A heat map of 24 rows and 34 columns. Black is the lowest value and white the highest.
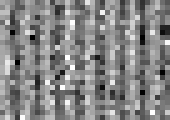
Histogram: bell-shaped. Seam: none. Slope: none. Stripes: upright, repeating 8 times. Average level on the scale: 50%. Odd rows or columns: none.
